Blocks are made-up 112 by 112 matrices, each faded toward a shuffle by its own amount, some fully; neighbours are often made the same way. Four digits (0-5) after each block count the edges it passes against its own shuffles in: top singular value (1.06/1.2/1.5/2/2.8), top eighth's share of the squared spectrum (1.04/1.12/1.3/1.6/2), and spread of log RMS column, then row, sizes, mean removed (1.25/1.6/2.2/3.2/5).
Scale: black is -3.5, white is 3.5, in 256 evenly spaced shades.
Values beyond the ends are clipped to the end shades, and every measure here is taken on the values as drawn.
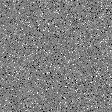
1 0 0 0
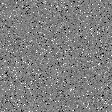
1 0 0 0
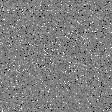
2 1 0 0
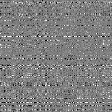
5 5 2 4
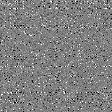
4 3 1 2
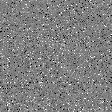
3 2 0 1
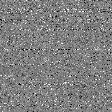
1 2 0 3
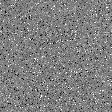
0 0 0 0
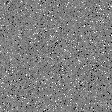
0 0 0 0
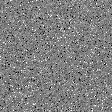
0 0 0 0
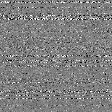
2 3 0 4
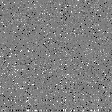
4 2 1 1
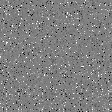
3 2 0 1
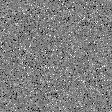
1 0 0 0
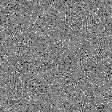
0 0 0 0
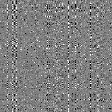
5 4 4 3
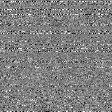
2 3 0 4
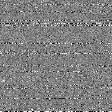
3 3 0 4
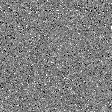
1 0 0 1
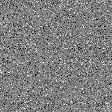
1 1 0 2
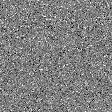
0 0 0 1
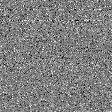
1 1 0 2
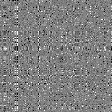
5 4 3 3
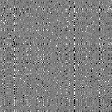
5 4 3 2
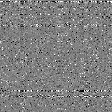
4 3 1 3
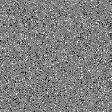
4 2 1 1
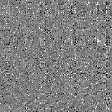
4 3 2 2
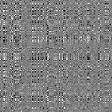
5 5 4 4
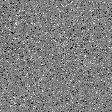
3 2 0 0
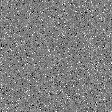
3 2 1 0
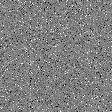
2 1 0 0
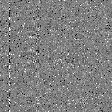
4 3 2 1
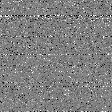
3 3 0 3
